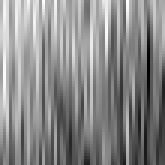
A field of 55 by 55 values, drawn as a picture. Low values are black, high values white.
There is an overall slope up to the top left. The ninth with the highest average is the top left. The values follow a bell shape. The halves do not mirror each other. The grain runs up and down.
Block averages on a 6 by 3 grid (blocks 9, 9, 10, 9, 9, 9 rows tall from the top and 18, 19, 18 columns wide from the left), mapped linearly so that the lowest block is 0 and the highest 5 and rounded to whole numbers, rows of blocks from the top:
543 | 442 | 431 | 321 | 310 | 210
